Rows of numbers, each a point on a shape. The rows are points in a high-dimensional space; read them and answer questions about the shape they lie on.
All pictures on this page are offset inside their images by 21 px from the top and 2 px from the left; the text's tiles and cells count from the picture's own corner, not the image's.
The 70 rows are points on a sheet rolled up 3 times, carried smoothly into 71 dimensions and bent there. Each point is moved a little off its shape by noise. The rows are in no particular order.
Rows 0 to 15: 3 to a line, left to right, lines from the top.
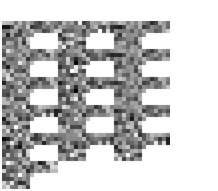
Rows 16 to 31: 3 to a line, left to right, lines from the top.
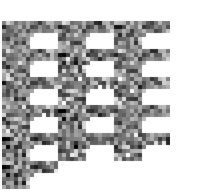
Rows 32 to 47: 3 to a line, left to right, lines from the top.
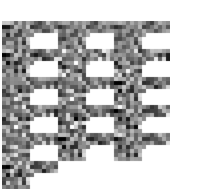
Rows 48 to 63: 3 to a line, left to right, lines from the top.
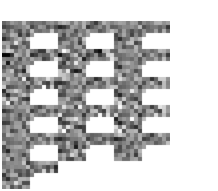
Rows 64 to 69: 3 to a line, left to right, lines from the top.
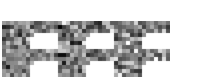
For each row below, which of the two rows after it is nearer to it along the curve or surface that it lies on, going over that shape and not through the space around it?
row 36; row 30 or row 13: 30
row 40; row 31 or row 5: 31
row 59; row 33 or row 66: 66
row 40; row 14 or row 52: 52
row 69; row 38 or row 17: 38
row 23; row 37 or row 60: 37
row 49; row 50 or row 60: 60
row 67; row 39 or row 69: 39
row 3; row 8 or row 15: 8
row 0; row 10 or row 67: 10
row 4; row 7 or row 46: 7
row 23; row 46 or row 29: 29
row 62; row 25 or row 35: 35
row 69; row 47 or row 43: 43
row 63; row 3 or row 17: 3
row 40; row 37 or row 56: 56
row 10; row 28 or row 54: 28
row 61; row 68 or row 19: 68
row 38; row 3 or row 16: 3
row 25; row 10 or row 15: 15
